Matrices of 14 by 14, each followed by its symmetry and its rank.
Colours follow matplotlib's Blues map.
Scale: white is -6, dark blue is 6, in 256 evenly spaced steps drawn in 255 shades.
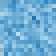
antisymmetric, full rank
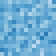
antisymmetric, full rank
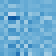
neither, rank two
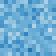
antisymmetric, full rank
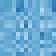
neither, rank two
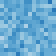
neither, full rank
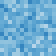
neither, full rank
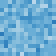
antisymmetric, full rank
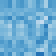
neither, rank two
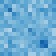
symmetric, rank three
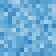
neither, full rank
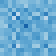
symmetric, rank three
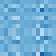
neither, rank two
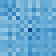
symmetric, rank three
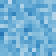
neither, full rank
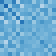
symmetric, rank three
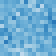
antisymmetric, full rank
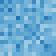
symmetric, rank three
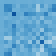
symmetric, rank three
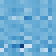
neither, rank two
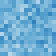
neither, full rank
